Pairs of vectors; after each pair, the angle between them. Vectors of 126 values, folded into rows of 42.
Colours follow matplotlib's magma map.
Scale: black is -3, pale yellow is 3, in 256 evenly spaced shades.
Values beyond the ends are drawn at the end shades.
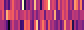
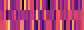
nearly opposite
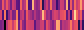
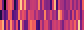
orthogonal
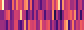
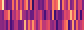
nearly parallel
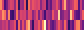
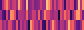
nearly opposite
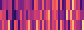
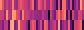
nearly opposite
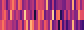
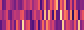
partly opposed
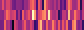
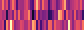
partly opposed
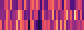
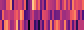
partly aligned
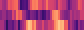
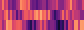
nearly opposite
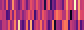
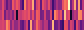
partly aligned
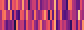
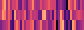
partly aligned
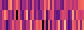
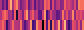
nearly parallel
